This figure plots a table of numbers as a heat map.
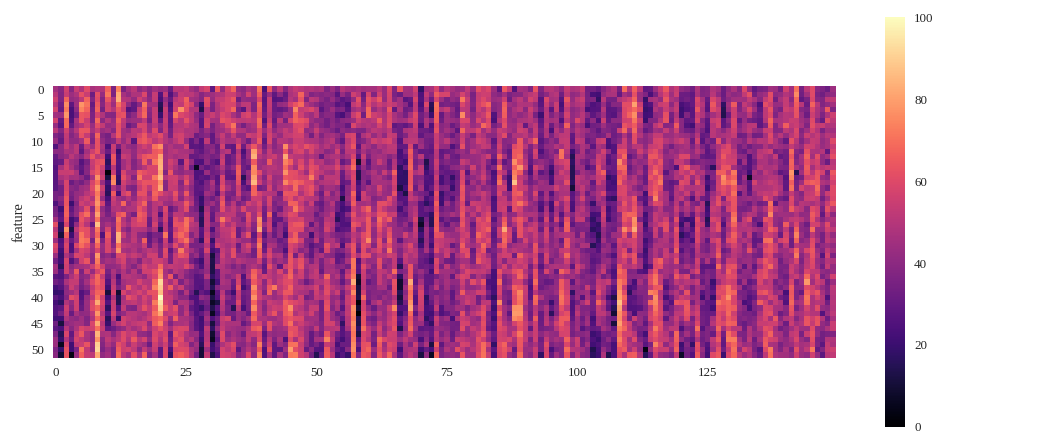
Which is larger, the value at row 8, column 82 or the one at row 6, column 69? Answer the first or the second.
the second
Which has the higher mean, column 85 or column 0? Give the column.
85
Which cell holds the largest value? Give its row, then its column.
40, 20
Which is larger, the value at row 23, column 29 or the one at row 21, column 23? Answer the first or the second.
the second
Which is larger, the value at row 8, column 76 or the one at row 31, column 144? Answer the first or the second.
the second
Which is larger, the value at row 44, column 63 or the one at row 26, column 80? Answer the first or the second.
the first
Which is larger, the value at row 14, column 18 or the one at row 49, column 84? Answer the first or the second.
the first
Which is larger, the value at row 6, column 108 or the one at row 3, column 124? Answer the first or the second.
the second
